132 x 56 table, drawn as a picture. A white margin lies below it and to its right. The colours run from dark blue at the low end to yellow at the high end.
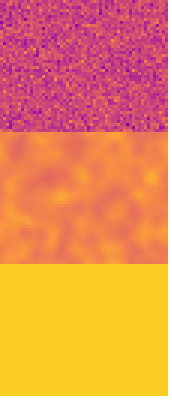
It is made of 3 by 1 panels. Panel 1,1: middling, fine-grained. Panel 2,1: high, blotchy, faint in contrast. Panel 3,1: very high, flat.
